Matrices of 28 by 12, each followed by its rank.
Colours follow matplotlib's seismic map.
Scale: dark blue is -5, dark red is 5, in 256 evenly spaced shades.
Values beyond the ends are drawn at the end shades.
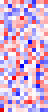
full rank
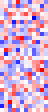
full rank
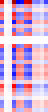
one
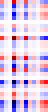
one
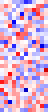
full rank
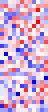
full rank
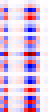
one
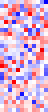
full rank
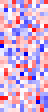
full rank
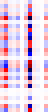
one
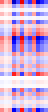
one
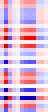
one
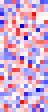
full rank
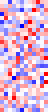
full rank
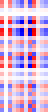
one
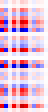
one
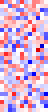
full rank
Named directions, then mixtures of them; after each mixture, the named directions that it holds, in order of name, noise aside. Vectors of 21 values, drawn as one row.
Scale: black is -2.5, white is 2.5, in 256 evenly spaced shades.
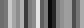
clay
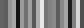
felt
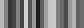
clay, felt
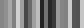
clay, felt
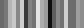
clay, felt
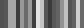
clay, felt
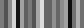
felt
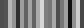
felt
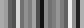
felt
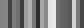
clay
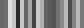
clay, felt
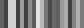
clay, felt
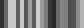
clay, felt
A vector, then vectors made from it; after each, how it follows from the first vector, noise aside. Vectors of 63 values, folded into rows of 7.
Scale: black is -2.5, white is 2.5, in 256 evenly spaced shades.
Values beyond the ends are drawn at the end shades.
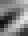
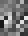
sign-scrambled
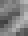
shrunk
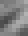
shrunk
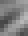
shrunk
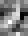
wrapped around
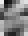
wrapped around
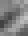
shrunk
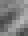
shrunk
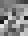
sign-scrambled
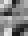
wrapped around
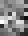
sign-scrambled
